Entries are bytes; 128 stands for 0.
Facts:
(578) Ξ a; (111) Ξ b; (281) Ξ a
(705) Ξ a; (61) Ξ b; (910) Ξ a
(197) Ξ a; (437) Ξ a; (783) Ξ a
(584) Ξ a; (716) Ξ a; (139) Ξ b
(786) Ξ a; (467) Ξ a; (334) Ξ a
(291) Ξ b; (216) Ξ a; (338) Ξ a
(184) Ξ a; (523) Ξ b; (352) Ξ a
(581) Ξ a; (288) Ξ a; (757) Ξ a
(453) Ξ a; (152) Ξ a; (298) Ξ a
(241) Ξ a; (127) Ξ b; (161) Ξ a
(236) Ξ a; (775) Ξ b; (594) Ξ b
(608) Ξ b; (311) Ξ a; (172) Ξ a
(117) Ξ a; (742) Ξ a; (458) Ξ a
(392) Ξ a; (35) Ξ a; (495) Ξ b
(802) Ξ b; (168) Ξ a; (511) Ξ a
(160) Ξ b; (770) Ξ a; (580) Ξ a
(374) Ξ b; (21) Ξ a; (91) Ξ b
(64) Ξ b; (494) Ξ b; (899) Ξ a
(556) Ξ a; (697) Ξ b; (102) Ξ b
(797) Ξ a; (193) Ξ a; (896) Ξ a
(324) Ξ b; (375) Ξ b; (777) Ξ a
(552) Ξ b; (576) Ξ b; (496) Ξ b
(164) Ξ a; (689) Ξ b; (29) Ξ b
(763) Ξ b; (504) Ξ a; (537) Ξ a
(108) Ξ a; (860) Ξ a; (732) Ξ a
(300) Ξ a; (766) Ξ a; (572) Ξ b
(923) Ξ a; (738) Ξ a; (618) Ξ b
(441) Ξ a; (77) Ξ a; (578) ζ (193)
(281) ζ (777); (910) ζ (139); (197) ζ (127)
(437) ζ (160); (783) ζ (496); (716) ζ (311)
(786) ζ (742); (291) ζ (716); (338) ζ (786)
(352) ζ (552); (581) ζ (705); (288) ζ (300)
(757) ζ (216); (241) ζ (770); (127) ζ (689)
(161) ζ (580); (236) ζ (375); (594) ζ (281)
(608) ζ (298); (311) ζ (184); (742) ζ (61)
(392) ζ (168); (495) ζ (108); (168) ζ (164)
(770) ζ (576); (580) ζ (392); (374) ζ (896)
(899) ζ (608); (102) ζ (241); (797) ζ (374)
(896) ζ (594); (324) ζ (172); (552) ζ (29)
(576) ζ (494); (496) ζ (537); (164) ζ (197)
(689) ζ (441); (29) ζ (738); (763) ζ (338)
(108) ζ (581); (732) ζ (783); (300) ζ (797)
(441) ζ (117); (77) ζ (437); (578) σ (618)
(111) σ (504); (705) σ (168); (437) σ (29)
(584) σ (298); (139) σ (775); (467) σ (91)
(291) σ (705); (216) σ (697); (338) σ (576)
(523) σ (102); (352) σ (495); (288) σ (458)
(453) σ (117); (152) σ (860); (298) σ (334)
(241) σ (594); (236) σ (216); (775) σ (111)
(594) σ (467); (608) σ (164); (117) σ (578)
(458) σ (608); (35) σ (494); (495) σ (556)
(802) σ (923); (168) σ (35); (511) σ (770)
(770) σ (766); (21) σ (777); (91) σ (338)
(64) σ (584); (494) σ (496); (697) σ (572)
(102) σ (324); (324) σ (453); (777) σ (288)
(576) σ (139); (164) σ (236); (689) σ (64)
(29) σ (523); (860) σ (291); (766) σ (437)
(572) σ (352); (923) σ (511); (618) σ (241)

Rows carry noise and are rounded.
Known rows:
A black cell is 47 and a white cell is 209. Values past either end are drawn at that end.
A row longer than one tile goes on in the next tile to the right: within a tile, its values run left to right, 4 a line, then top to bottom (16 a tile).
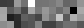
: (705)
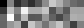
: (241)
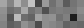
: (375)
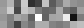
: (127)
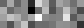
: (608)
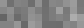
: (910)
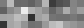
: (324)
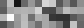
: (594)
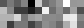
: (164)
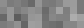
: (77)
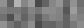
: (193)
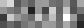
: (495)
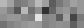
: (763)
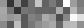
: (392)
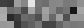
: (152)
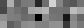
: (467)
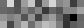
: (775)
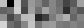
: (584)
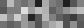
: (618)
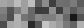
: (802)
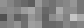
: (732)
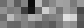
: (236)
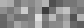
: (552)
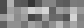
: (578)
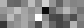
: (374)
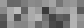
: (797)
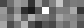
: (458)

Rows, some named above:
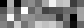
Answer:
(576)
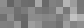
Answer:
(161)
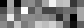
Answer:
(576)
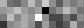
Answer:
(374)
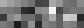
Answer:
(556)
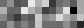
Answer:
(496)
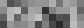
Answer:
(896)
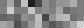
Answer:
(441)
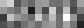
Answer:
(495)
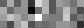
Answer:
(608)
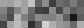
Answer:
(802)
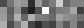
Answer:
(458)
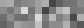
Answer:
(552)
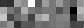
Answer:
(494)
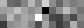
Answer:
(374)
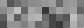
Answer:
(797)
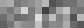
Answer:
(552)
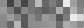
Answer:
(580)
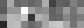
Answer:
(102)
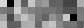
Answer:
(64)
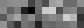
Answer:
(216)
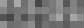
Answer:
(537)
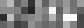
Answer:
(352)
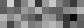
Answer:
(91)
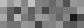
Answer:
(61)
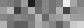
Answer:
(197)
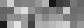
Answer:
(29)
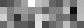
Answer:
(291)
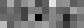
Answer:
(504)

